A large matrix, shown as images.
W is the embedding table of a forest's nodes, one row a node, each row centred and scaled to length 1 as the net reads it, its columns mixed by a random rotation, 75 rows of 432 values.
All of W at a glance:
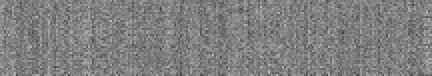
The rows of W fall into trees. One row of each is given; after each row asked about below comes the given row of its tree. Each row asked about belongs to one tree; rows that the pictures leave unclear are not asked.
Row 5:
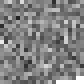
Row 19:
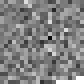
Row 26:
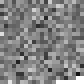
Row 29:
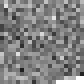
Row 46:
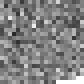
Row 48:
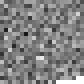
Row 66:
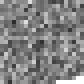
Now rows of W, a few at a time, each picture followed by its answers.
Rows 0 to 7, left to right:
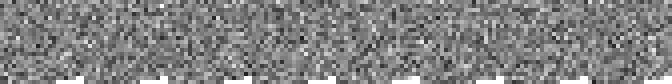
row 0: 26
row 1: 5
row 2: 26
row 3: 19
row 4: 29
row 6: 19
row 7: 66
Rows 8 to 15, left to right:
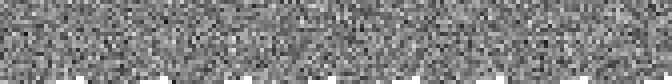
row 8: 48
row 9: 66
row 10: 66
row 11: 26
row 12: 46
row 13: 48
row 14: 66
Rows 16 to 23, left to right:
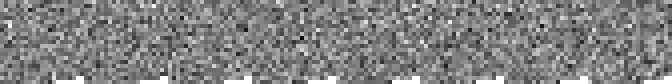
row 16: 19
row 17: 26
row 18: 48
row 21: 5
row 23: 66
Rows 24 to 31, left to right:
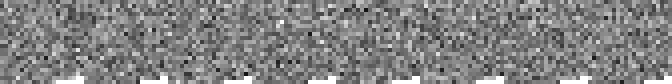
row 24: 29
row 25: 5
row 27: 5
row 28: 19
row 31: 5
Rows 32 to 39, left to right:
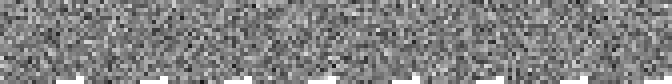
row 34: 29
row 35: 29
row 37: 66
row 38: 48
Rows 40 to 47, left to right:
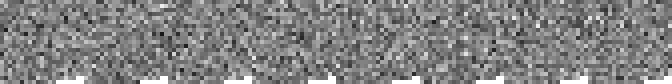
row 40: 48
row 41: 5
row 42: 48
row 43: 5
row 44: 26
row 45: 66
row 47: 46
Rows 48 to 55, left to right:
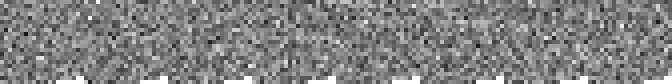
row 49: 66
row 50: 19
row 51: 66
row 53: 5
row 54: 19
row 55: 46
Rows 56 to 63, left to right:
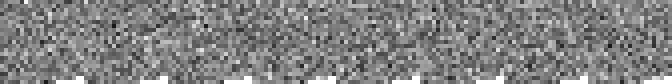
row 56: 19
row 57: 66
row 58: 5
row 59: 29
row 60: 5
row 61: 46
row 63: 29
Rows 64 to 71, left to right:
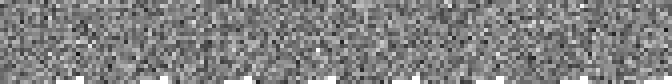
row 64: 26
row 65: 5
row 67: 66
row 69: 19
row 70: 5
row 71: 48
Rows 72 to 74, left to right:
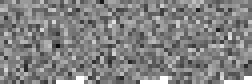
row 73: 5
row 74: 19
